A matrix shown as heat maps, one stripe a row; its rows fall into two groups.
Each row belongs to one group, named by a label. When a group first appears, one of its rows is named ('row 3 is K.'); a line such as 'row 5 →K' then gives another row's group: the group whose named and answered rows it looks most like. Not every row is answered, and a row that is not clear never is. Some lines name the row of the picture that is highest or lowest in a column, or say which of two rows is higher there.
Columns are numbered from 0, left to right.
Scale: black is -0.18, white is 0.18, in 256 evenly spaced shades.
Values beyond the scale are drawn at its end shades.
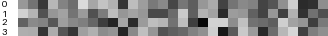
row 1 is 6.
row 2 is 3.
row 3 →6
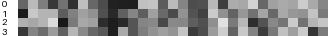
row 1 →3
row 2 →3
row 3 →3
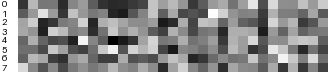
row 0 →3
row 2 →6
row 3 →6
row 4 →3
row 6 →3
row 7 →6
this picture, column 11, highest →5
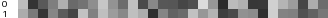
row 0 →6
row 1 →6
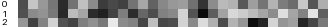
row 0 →3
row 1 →3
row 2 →6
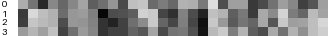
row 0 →6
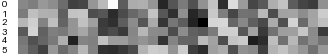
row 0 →6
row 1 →3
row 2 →3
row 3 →3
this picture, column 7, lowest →1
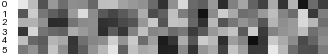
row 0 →6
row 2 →3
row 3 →3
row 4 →6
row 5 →6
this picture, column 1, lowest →4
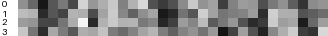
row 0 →6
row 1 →6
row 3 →6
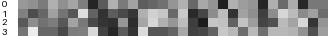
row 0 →6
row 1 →3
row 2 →3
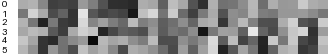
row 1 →3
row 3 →3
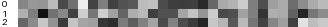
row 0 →3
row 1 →6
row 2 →3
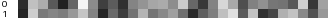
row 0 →3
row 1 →3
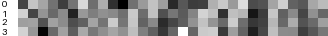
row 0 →3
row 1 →6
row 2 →6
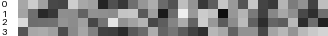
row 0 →3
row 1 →6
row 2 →6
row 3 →3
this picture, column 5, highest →0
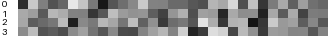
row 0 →3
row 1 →6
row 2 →6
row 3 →3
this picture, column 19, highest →3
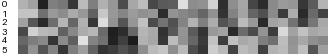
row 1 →6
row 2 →6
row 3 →3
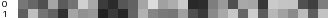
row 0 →3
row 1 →3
